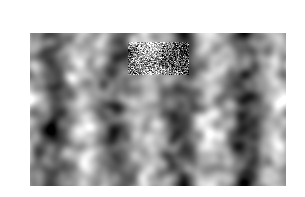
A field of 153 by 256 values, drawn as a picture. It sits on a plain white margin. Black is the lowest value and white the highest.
Upright stripes repeat 4 times across the table. There is no overall slope. The top middle is the roughest part. In the top middle lies a patch that is rougher than the rest.
